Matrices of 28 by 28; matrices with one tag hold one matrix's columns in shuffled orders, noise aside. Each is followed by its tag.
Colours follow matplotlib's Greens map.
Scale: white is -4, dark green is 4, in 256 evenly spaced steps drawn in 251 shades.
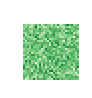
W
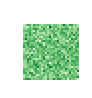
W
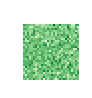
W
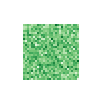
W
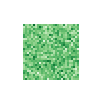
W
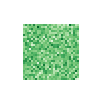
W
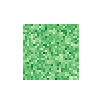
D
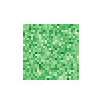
D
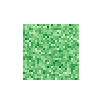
W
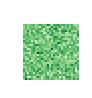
D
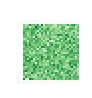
W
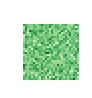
D
